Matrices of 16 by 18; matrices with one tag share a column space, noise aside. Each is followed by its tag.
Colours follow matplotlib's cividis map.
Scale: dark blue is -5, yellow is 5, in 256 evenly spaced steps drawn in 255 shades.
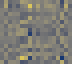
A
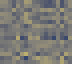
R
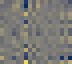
A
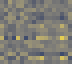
R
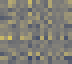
R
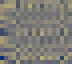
A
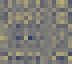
R
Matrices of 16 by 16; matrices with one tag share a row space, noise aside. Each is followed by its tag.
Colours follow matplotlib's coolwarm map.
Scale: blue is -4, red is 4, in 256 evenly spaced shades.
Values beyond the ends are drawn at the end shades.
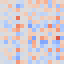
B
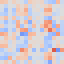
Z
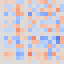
B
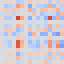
B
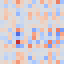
B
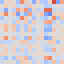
Z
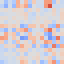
Z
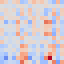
Z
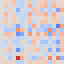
B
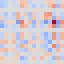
Z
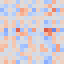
Z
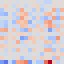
Z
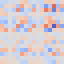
Z
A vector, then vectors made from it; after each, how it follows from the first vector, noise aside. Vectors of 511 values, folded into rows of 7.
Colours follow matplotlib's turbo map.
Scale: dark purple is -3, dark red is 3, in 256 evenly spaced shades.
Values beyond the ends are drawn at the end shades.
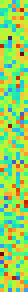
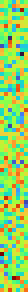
sign-scrambled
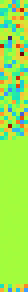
partly zeroed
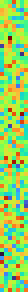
negated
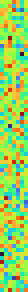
negated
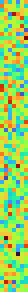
reversed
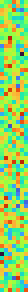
negated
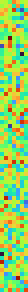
negated
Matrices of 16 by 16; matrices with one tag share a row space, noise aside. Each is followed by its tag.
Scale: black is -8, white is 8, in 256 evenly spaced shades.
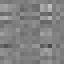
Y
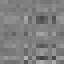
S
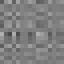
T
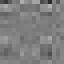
Y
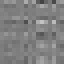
S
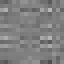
Y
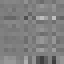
S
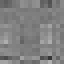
Y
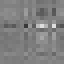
S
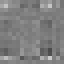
Y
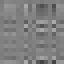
S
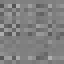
T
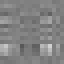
Y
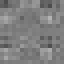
Y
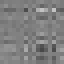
S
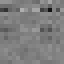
Y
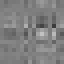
S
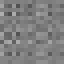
T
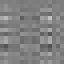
Y
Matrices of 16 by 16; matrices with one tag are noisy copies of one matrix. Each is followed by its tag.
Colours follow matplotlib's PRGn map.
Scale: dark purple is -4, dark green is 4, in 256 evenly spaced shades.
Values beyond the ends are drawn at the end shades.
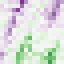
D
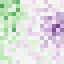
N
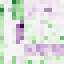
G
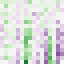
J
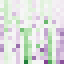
J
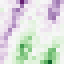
D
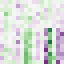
J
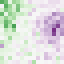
N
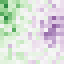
N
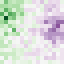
N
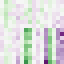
J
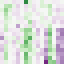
J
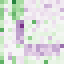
G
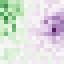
N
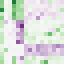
G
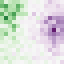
N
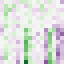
J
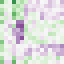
G
